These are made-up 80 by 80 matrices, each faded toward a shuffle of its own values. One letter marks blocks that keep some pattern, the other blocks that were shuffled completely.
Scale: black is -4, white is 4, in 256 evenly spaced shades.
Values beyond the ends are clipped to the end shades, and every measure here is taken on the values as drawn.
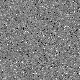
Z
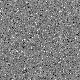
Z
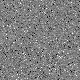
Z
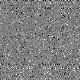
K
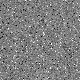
Z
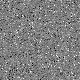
Z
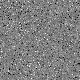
Z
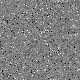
Z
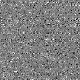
K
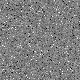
Z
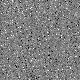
Z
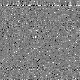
K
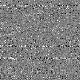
K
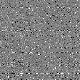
K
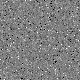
Z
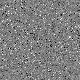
Z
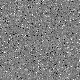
Z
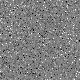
Z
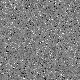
Z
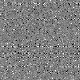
K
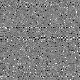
K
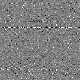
K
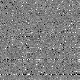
K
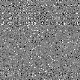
K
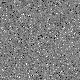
Z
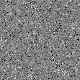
Z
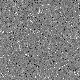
Z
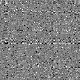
K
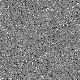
Z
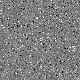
Z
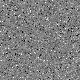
Z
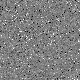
Z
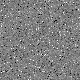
Z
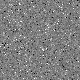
Z
